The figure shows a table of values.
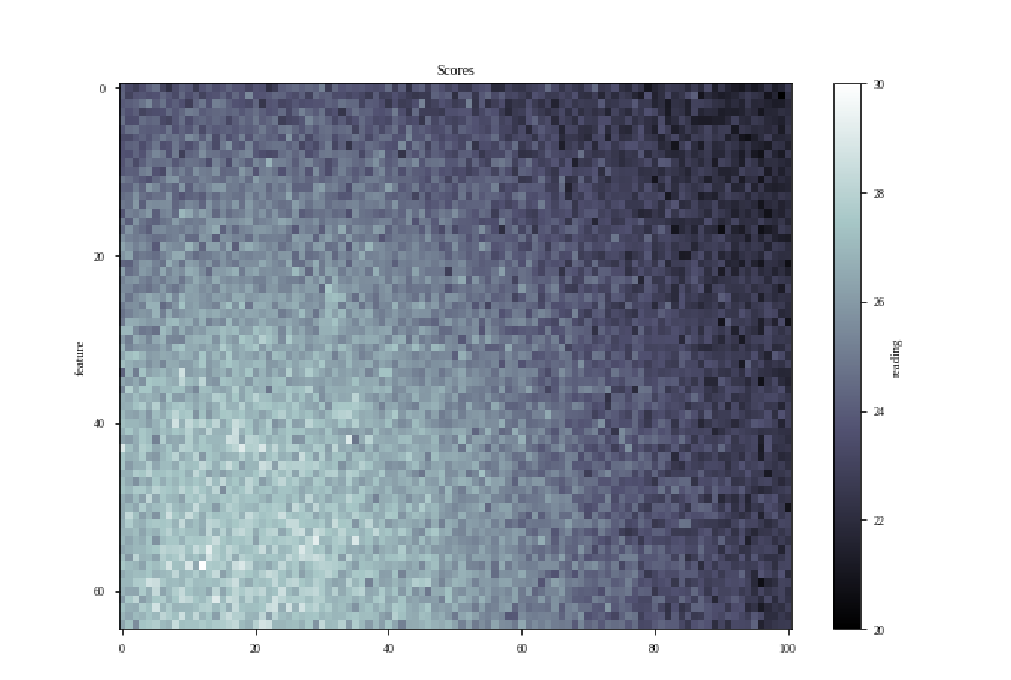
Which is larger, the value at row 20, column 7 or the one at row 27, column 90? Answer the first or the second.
the first
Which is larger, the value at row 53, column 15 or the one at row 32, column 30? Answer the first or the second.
the first
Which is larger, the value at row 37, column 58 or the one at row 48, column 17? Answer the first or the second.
the second
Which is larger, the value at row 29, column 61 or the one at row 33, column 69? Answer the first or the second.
the second
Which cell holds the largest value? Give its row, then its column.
57, 12
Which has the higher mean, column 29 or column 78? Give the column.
29
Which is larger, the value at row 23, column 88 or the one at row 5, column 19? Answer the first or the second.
the second
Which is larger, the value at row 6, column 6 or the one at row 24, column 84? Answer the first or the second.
the first
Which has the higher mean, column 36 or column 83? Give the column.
36
